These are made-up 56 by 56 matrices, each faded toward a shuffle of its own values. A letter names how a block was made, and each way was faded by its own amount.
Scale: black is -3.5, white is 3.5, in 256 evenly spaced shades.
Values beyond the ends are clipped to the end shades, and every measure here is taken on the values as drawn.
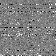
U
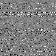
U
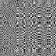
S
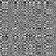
S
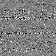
U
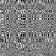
S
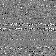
U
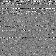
U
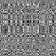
S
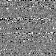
U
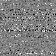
U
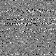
U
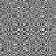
S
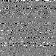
U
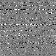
U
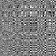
S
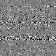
U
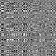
S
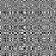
S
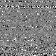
U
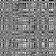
S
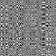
S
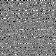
U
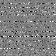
U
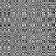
S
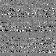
U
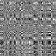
S
